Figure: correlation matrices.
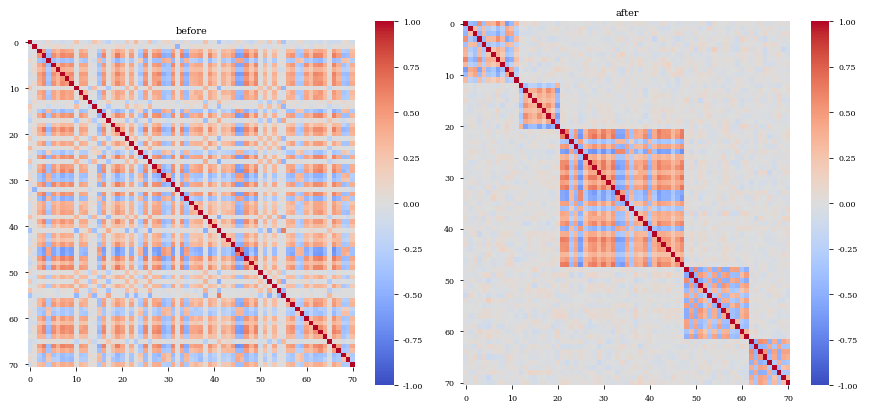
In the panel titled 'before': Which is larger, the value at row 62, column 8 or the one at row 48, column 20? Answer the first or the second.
the first
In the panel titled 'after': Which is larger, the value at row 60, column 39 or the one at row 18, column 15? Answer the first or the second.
the second
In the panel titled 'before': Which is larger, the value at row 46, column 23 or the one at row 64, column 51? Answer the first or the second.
the second
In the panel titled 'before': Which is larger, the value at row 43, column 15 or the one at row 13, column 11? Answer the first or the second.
the second
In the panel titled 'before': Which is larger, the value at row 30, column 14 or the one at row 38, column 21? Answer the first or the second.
the second
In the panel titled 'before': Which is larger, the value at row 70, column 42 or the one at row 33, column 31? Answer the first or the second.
the second
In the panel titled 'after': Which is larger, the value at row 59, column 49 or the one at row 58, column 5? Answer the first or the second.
the second
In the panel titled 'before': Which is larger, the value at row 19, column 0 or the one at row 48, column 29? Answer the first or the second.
the first
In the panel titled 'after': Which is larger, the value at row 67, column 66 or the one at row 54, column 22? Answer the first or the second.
the second
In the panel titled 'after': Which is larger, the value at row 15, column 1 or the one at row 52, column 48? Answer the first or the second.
the first
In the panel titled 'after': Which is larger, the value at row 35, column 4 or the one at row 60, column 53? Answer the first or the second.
the first
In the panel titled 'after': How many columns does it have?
71
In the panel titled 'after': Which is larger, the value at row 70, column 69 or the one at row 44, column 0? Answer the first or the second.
the first
